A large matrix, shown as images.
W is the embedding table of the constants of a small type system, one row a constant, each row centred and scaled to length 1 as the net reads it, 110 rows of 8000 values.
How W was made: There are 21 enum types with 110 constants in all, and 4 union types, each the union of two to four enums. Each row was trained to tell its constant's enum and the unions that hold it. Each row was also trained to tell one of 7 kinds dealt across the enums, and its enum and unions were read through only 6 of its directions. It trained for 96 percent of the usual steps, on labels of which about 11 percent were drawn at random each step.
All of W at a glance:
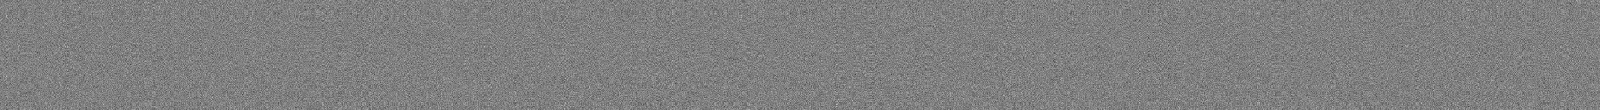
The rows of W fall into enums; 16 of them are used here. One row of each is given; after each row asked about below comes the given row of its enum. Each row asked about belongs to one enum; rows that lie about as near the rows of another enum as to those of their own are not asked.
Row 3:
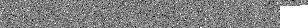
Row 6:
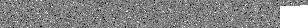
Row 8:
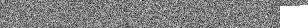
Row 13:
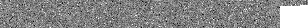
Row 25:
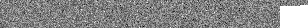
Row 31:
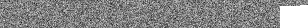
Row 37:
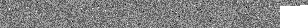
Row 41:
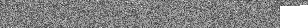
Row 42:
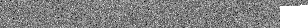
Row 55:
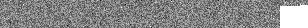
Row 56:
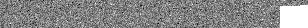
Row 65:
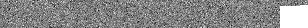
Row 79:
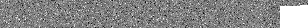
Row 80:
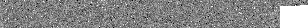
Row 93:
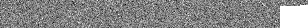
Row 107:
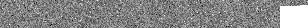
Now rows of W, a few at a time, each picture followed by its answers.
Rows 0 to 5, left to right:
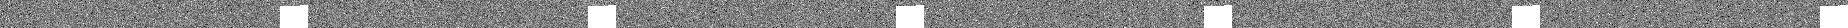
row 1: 80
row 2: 6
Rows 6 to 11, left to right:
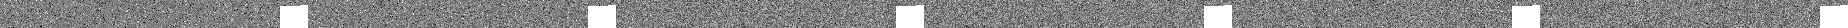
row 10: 55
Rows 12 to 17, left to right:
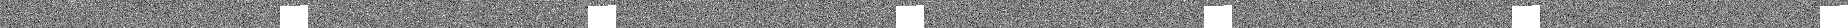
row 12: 55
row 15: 8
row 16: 55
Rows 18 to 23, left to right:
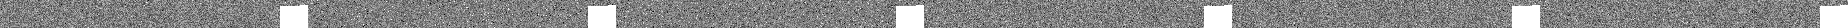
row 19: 6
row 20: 8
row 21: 25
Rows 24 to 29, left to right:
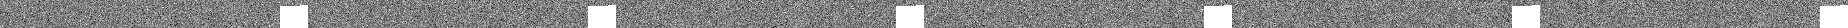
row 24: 41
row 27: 6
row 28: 65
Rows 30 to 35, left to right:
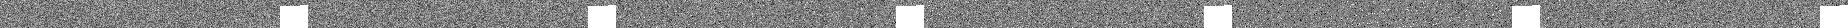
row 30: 3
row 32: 93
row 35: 37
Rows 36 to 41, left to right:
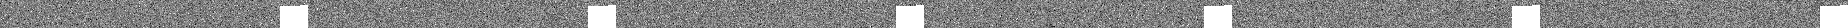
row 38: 55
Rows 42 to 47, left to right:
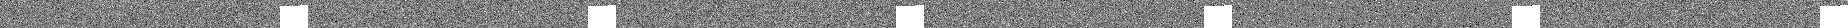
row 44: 8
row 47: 79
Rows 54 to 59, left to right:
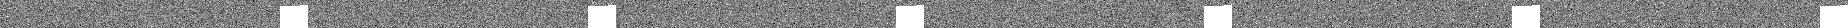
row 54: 41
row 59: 65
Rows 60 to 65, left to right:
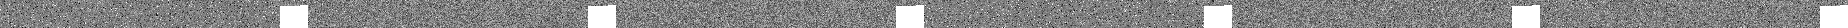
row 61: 80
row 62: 41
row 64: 37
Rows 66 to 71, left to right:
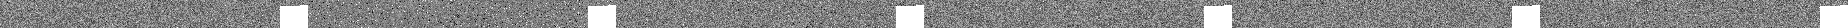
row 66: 41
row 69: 13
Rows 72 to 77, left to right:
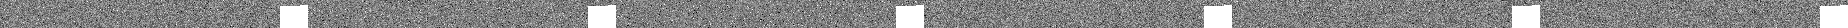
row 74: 42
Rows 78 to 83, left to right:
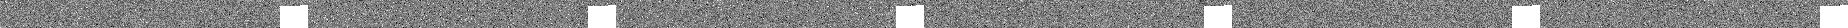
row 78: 37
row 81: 8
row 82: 79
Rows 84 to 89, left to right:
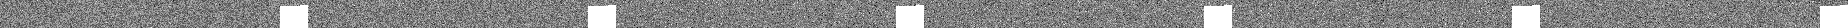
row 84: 93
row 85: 6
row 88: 37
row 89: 65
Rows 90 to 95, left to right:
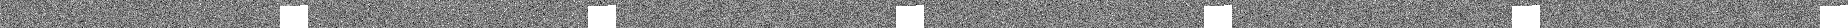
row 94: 65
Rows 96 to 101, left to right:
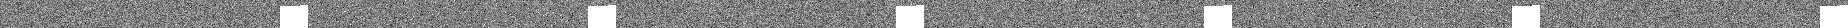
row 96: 3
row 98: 93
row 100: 55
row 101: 65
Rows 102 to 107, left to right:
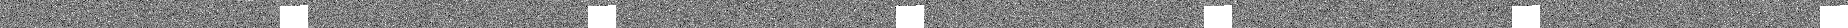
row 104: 37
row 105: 80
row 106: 8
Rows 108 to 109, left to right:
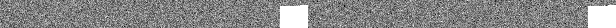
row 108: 6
